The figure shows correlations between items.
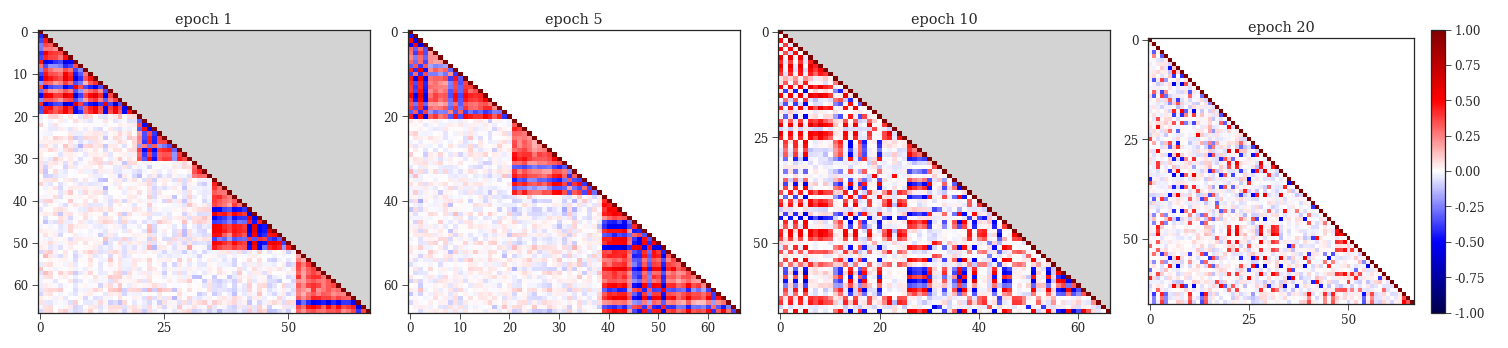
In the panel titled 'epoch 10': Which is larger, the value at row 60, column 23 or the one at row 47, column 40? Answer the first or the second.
the second
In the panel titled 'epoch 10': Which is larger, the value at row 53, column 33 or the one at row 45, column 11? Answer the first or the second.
the second
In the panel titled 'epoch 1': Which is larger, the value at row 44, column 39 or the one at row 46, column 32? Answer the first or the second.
the second
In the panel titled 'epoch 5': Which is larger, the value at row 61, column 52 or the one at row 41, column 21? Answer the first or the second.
the second
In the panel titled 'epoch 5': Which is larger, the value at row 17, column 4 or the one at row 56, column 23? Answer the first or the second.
the first
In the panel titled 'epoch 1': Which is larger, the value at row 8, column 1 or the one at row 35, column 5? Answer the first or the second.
the second
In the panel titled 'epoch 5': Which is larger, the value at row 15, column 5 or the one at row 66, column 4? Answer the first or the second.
the first
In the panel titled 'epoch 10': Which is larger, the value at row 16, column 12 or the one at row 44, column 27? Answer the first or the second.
the first
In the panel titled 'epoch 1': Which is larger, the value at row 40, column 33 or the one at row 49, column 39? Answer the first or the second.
the first
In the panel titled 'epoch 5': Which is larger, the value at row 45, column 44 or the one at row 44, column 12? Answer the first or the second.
the second
